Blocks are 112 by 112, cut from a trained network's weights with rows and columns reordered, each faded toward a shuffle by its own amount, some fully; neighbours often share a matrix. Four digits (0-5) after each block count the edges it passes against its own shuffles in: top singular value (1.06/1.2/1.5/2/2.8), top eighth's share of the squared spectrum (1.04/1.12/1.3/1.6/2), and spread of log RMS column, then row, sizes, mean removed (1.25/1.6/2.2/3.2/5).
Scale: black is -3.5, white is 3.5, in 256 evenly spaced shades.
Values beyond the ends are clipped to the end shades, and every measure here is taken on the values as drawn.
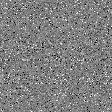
3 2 0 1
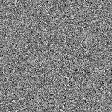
3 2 0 0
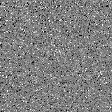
3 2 0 2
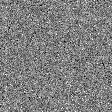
0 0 0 0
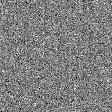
2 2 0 0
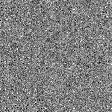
2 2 0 1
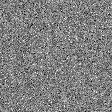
0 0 0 0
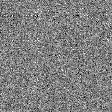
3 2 1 1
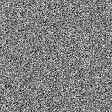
3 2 0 0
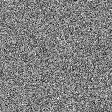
0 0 0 0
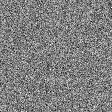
0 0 0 0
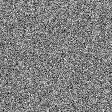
1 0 0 0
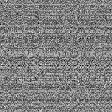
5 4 1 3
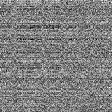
4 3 1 2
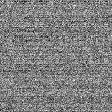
4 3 1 2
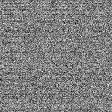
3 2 0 1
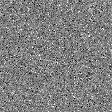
2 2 0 1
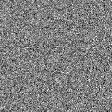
3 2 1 1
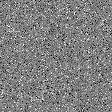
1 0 0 0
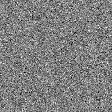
2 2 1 0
